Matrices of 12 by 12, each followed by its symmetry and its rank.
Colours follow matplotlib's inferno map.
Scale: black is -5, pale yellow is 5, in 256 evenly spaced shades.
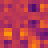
antisymmetric, rank two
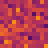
neither, full rank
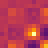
symmetric, rank two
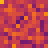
symmetric, full rank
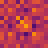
symmetric, rank two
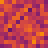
symmetric, full rank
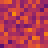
neither, full rank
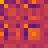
symmetric, rank two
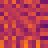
antisymmetric, rank two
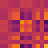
symmetric, rank one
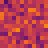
neither, full rank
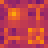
symmetric, rank two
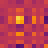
symmetric, rank one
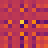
symmetric, rank one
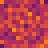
symmetric, full rank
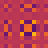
symmetric, rank one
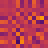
antisymmetric, rank two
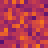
neither, full rank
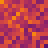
symmetric, full rank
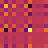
symmetric, rank one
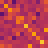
symmetric, full rank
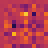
antisymmetric, rank two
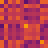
symmetric, rank two
